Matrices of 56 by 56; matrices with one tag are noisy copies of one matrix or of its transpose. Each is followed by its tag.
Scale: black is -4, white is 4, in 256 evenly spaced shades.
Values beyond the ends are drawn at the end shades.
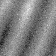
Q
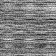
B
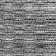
B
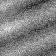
Q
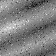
Q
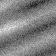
Q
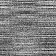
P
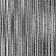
P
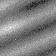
Q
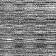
B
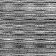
B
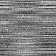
P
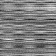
B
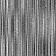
P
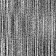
P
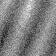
Q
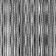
B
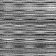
B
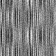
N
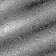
Q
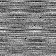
N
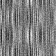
N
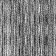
B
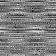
N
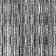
B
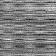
B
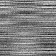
P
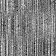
P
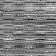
B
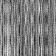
B
